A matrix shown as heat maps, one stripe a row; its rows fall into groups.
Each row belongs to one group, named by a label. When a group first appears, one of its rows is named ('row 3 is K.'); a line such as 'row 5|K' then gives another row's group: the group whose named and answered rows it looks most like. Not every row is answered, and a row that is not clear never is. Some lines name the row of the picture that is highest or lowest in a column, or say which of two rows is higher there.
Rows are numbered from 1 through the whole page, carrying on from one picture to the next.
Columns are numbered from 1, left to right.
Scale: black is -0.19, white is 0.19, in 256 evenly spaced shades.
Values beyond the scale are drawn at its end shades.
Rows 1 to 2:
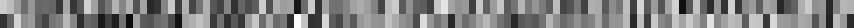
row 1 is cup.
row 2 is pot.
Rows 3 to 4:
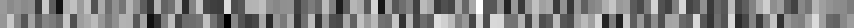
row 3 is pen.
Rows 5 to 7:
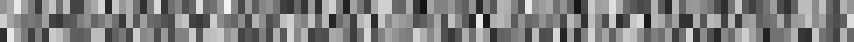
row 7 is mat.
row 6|cup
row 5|pen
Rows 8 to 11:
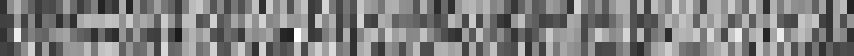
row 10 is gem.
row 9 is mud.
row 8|pot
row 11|mud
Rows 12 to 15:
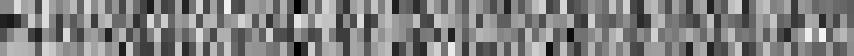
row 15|pen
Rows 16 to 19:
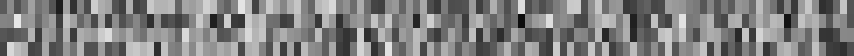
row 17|pen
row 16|mud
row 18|mud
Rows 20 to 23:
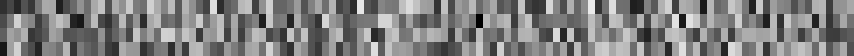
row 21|pot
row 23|gem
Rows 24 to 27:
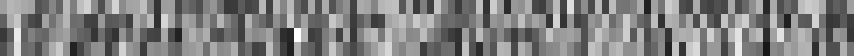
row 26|gem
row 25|mat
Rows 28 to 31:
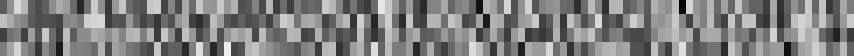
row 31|pen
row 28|pot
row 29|cup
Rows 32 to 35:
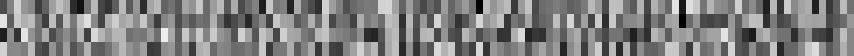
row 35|cup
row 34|mud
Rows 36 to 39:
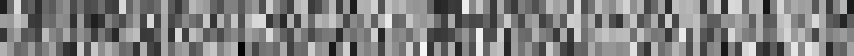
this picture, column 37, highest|37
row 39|cup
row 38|gem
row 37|mat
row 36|gem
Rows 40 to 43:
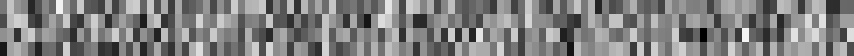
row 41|pot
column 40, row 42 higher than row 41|Yes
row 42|cup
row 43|pot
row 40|mat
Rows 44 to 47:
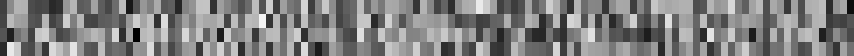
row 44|pot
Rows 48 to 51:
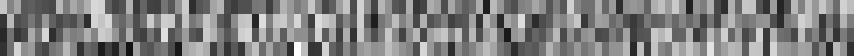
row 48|cup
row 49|mud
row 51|pot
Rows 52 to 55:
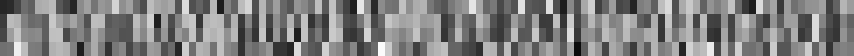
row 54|mat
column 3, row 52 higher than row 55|No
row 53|mat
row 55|pot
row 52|mud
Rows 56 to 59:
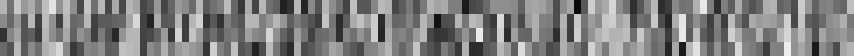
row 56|pen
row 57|pen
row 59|gem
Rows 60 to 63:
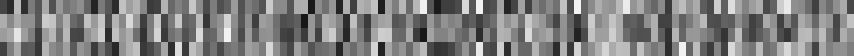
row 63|gem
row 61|pen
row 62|pen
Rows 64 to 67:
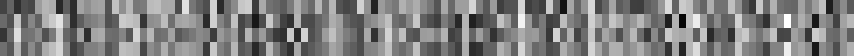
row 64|mud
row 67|gem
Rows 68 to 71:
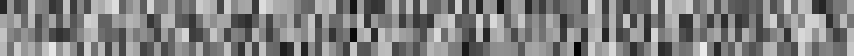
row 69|cup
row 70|cup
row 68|mud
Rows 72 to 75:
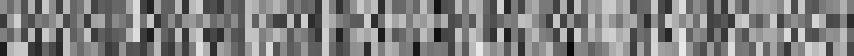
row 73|mat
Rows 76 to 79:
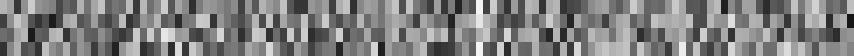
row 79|gem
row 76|cup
